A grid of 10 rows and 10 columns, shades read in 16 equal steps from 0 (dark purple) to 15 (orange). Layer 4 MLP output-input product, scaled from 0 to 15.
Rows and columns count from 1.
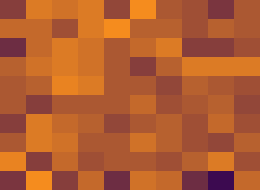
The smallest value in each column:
4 6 6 8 4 6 7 4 0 7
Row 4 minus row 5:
1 2 -1 -1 0 -3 3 3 4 5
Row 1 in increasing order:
5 6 7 8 9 9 12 13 13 15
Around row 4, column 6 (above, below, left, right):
11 9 9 10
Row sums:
97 105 93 111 98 87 93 99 96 79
